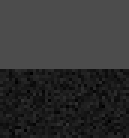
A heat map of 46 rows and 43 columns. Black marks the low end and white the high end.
The table splits into 2 rows of 1 panel. Panel 1,1: low, flat. Panel 2,1: very low, fine-grained, faint in contrast.
